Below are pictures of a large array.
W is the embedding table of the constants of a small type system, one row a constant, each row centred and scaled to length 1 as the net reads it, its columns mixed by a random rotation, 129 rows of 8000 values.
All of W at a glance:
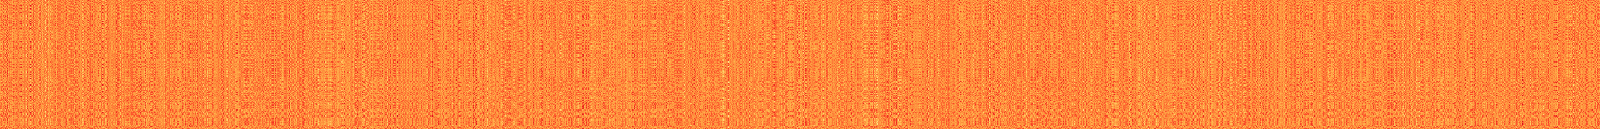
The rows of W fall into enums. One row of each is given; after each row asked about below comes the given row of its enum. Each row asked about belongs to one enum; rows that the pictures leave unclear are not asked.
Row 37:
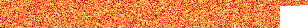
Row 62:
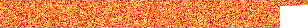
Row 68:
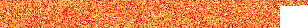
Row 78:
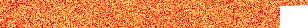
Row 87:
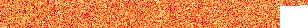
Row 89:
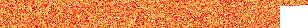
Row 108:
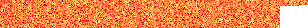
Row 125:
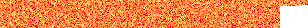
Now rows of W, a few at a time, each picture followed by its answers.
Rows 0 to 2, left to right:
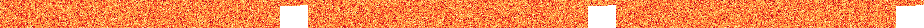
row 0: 62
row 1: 89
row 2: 37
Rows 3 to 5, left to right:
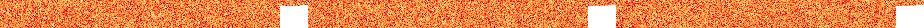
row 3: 68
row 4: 62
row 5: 78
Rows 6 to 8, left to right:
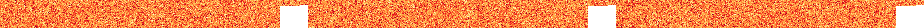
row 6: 89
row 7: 87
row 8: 78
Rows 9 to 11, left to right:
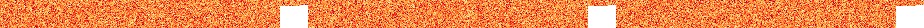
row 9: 89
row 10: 87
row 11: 37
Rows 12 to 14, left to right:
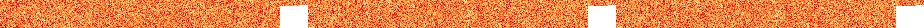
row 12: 78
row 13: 87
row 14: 87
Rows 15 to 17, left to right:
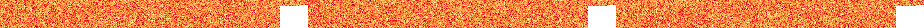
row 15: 89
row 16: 108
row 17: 68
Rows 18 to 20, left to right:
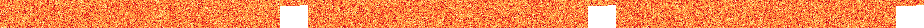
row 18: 87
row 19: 89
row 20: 62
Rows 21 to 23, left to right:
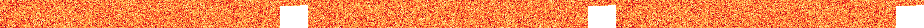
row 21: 78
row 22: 62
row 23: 78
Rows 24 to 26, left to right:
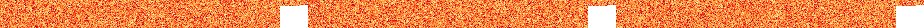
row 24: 89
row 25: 108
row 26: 87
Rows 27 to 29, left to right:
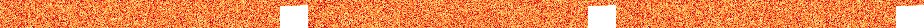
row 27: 62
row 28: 78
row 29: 62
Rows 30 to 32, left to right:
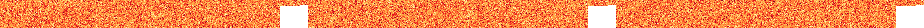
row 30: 68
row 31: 87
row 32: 37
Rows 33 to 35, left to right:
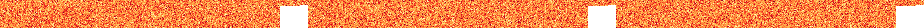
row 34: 62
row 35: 37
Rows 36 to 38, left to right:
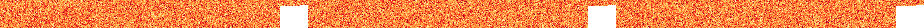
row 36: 68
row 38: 62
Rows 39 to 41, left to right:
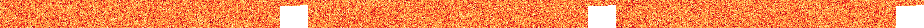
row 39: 62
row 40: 68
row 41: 78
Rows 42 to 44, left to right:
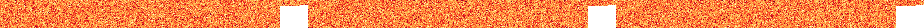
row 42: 89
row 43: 37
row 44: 37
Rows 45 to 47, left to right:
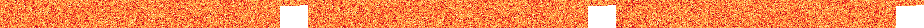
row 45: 89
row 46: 89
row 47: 78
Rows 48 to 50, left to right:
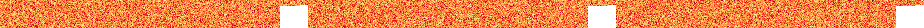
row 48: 125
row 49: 89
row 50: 37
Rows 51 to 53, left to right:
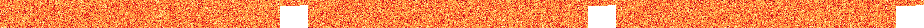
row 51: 87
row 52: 37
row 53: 37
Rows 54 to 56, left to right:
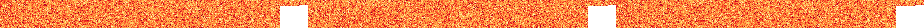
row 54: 108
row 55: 68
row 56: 108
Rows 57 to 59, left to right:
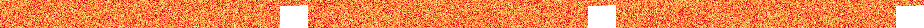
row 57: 37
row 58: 78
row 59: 68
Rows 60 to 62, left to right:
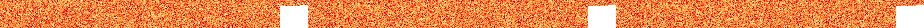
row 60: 68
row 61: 62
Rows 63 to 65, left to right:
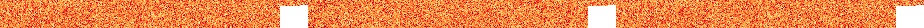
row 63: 68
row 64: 78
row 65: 68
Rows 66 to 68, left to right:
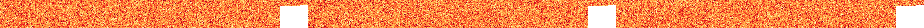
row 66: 62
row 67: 78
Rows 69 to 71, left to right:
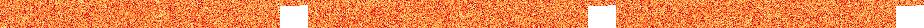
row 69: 87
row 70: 68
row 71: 89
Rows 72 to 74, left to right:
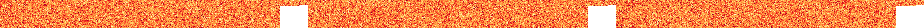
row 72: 108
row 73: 68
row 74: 78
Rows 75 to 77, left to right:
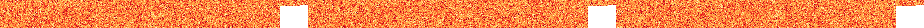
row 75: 68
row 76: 89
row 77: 87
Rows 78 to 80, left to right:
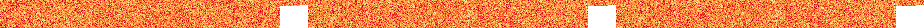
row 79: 87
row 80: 87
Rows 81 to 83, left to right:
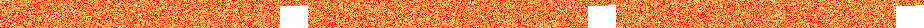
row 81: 37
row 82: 62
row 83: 87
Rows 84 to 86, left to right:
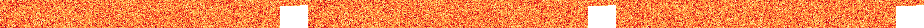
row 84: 78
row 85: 78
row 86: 62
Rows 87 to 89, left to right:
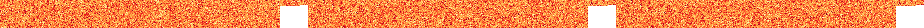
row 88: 89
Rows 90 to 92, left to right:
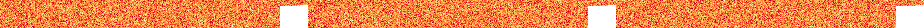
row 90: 62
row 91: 78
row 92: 37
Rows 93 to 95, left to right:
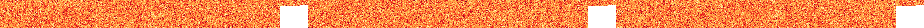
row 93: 68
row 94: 37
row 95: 87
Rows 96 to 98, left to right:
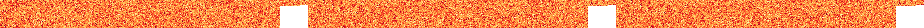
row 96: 78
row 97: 89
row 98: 89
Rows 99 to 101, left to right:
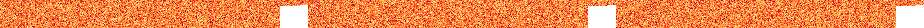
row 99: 62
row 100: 108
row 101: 37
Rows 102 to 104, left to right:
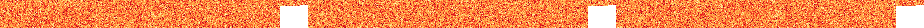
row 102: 68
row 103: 125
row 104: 87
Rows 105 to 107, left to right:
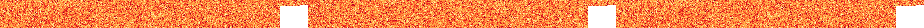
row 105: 68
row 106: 108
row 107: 68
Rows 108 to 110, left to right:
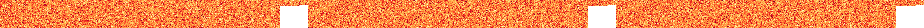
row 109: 37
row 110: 37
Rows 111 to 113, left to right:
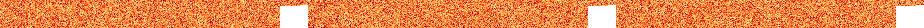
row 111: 62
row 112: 78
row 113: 89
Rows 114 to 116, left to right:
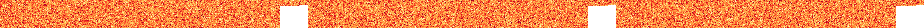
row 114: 108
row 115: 62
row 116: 62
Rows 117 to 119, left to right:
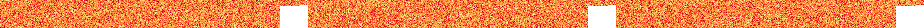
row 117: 37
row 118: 68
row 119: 89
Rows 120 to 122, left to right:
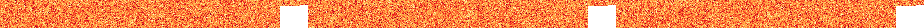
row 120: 89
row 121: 87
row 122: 68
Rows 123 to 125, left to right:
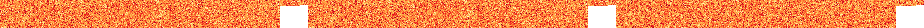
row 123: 87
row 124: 87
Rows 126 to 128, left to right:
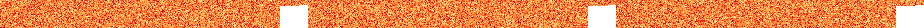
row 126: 37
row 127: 62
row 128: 108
